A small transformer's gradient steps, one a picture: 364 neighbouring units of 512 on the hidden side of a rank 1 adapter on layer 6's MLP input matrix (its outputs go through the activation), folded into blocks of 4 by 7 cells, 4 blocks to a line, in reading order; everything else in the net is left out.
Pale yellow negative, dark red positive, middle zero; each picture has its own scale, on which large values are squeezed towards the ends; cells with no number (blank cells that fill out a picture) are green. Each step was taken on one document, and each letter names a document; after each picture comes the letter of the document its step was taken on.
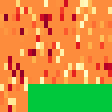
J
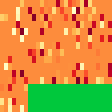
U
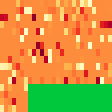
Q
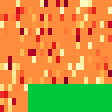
J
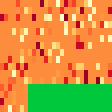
Q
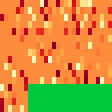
U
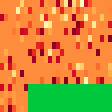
U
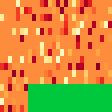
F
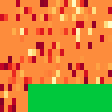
F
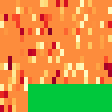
J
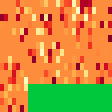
Q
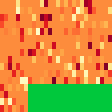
J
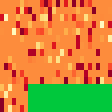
U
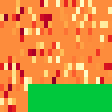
J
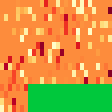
F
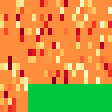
J
